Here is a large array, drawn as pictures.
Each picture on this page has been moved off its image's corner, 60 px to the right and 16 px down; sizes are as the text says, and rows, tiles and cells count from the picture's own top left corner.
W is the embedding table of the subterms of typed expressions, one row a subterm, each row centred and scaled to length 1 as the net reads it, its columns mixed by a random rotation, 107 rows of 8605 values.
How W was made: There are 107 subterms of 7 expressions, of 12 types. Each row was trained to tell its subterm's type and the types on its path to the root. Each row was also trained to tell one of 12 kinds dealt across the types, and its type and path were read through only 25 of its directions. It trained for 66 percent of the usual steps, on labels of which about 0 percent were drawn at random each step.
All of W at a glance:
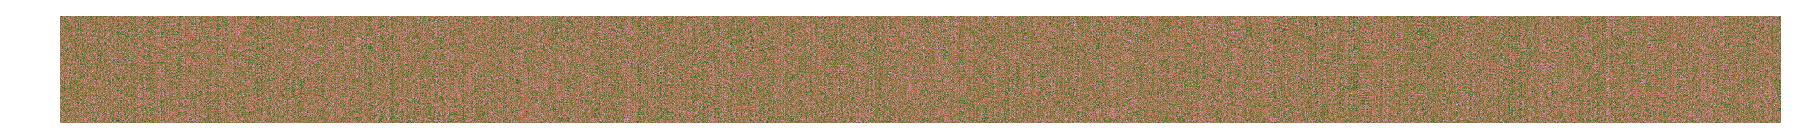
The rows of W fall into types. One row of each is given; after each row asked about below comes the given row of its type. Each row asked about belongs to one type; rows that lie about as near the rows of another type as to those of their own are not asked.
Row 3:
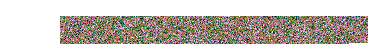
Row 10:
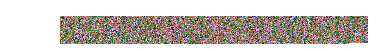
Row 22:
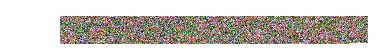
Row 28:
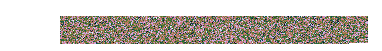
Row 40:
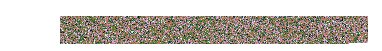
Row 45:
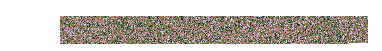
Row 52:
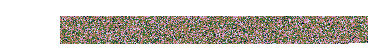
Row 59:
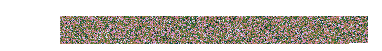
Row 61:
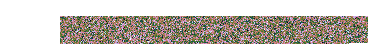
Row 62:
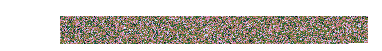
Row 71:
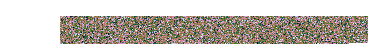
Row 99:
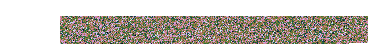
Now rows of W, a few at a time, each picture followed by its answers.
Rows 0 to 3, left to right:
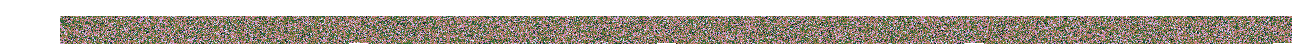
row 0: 28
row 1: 22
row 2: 52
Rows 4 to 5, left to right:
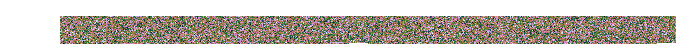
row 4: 45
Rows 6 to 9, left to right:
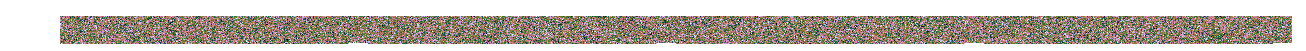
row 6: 52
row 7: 62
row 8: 62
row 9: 22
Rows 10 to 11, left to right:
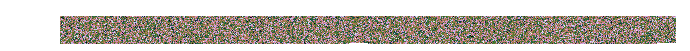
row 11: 61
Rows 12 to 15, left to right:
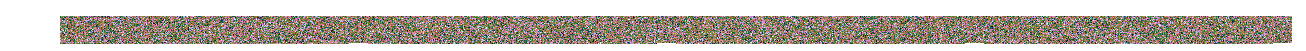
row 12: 45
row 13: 28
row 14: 28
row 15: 61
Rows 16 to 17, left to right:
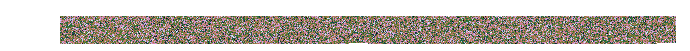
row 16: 59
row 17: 45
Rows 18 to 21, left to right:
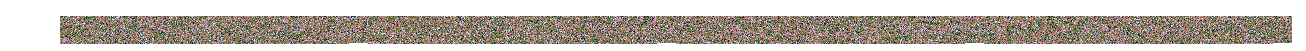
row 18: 22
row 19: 28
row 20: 61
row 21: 99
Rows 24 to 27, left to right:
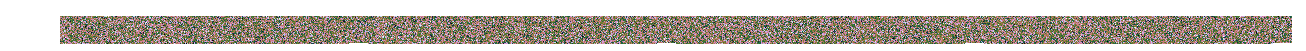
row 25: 99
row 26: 62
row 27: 28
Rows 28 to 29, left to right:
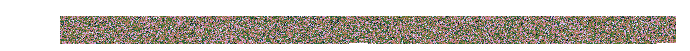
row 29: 40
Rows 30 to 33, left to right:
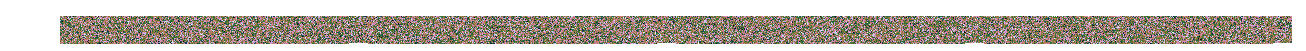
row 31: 22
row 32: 22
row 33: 45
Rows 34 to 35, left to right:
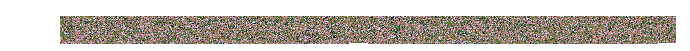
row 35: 99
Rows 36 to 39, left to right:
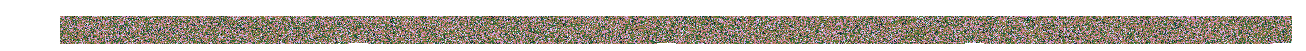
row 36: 52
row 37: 59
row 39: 99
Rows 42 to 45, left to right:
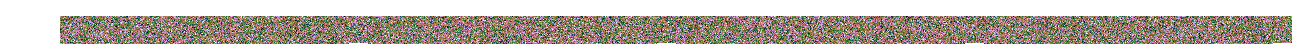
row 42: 99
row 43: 10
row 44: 28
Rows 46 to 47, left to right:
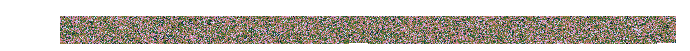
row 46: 59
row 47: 52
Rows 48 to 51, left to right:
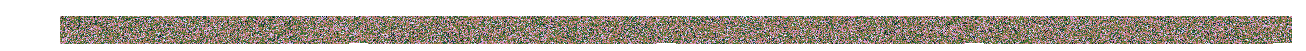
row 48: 22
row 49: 62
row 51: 40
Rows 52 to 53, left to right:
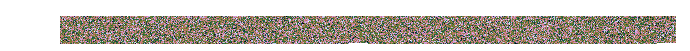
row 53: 40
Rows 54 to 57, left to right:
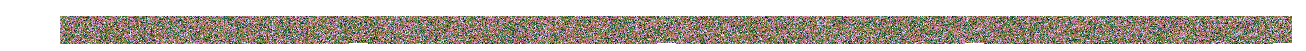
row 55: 40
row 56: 62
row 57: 22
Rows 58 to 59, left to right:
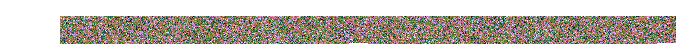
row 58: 40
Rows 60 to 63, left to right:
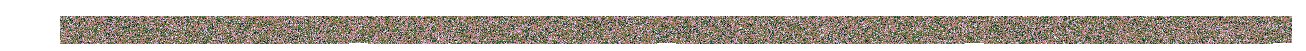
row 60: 22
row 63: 61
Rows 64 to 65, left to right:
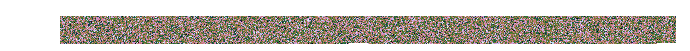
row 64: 3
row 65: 3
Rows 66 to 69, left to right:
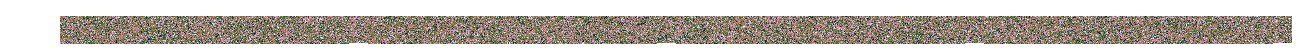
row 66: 22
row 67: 61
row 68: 40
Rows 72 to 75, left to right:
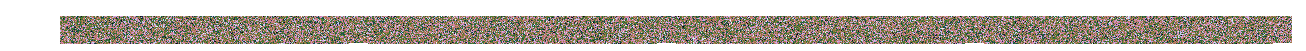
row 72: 61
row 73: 28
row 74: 61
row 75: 3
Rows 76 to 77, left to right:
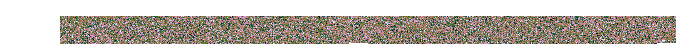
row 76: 62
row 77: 45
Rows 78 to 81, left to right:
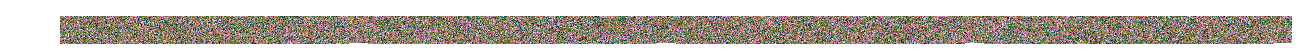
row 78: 62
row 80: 28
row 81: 99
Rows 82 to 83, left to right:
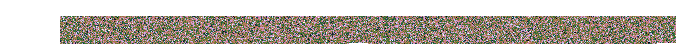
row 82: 40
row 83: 22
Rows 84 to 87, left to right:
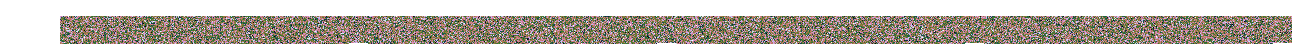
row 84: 45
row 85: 45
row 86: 99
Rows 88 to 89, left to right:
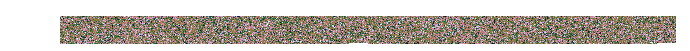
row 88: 61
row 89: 28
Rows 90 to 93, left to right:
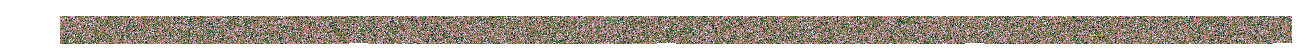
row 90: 59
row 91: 99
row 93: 45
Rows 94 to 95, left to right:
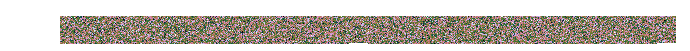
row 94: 61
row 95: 45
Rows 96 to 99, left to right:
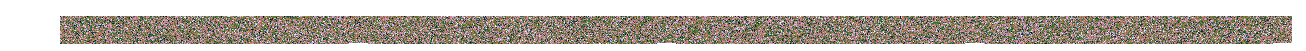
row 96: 52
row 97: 28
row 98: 40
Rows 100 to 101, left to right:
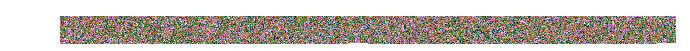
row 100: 62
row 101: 45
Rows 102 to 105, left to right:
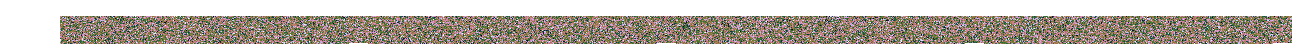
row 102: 3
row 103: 3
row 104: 61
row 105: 40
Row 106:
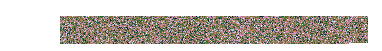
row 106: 62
